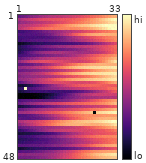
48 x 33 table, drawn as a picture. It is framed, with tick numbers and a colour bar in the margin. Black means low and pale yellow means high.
Slope: up to the right. Grain: streaks across. Stripes: horizontal, repeating 3 times. Lone odd cells: 2, 1 higher and 1 lower than their neighbours.
